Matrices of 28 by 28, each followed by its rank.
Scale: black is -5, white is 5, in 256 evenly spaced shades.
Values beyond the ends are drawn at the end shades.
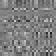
three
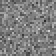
full rank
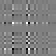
one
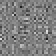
five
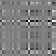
one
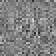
five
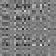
three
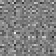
five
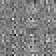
five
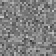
full rank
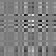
one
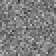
full rank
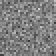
full rank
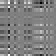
one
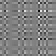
one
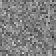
full rank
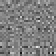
five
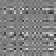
two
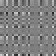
one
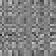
three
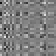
two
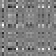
two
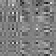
three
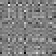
three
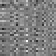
three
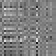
two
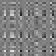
two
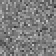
full rank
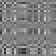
two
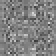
five
